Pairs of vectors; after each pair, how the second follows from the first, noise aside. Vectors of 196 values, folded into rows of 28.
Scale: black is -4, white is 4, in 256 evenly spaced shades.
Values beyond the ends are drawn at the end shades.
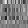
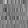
shrunk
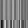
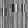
wrapped around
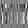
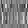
copied
